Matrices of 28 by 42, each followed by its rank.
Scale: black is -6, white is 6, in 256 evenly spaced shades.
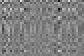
three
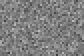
full rank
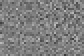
five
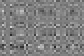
three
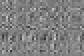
five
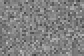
full rank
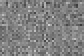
five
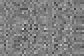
five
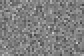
full rank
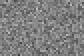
full rank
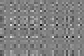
two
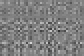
three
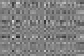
two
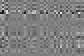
two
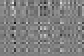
two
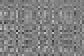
three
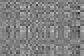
three
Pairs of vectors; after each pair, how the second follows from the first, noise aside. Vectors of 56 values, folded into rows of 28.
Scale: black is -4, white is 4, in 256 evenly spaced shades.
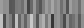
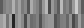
wrapped around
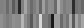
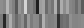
wrapped around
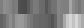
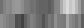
wrapped around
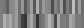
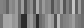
copied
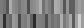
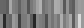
copied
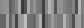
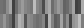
wrapped around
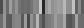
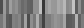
copied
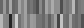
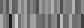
copied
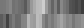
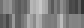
copied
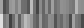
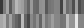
wrapped around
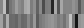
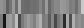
wrapped around
